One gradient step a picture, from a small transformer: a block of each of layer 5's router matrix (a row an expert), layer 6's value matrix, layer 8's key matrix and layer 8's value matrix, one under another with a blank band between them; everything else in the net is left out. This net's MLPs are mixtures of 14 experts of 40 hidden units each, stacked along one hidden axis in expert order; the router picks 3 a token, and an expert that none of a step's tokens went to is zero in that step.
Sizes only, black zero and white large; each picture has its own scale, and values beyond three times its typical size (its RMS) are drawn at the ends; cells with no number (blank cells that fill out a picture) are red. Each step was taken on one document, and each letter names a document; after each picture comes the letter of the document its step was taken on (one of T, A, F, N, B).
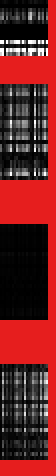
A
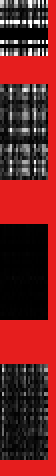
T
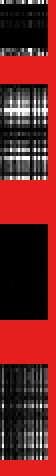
A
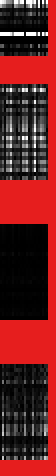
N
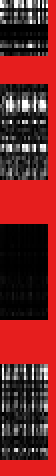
N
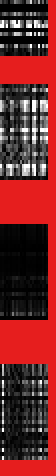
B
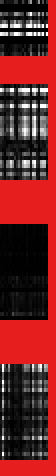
B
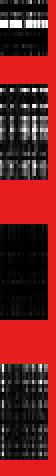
B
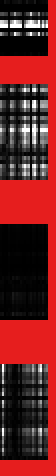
B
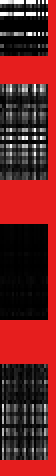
N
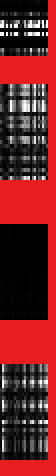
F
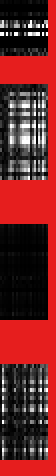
F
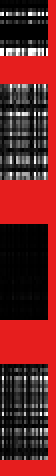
A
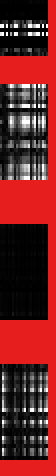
F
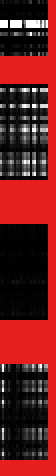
B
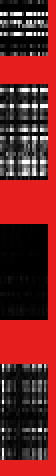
B
